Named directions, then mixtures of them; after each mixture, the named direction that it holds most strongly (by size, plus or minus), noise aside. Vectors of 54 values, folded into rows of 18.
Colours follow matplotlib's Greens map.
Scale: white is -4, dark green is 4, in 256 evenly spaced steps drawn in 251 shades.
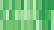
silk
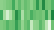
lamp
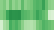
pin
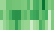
pin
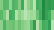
silk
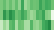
pin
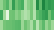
silk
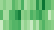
pin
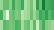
silk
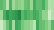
pin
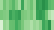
pin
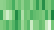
lamp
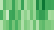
silk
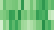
pin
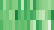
silk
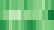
pin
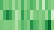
lamp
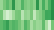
lamp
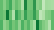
silk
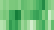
pin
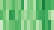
silk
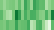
lamp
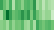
silk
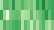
lamp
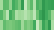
silk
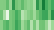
lamp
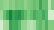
pin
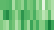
lamp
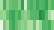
pin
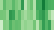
silk
